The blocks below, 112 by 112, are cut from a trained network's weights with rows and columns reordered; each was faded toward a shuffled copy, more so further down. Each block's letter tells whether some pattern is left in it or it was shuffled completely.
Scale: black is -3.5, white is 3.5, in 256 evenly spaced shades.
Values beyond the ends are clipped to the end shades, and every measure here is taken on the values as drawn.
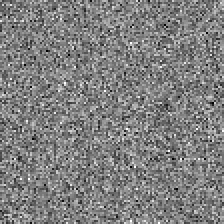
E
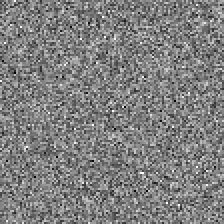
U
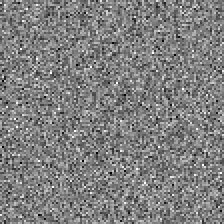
U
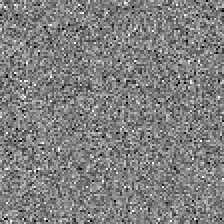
E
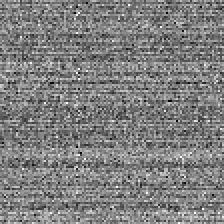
E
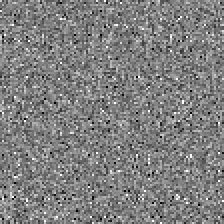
E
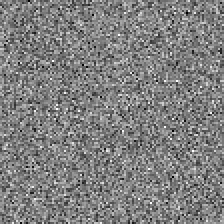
U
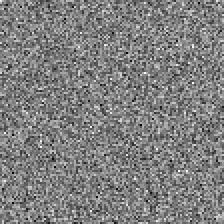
U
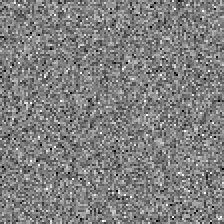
U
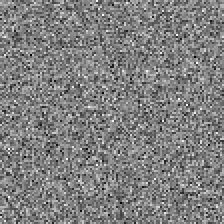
U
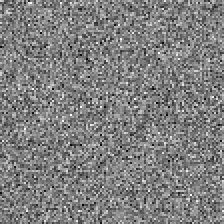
E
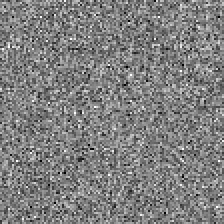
E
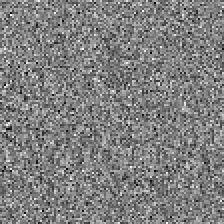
E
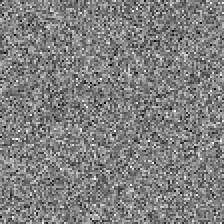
U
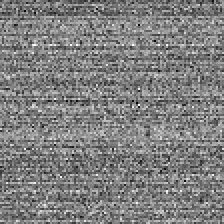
E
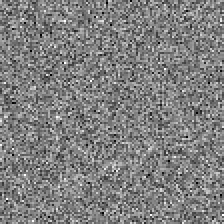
U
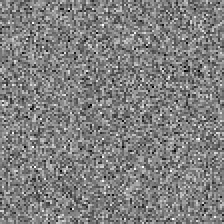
E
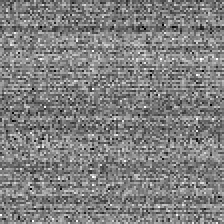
E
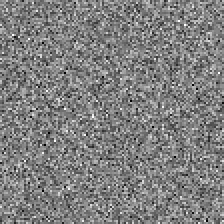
U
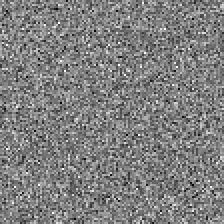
U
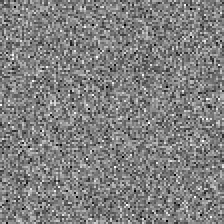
U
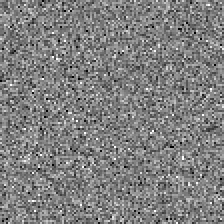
U
